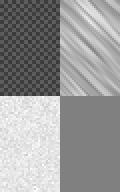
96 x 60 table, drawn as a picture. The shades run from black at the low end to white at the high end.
It is made of 2 by 2 panels. Panel 1,1: low, checkered. Panel 1,2: high, slanting down to the right. Panel 2,1: very high, fine-grained, faint in contrast. Panel 2,2: middling, flat.
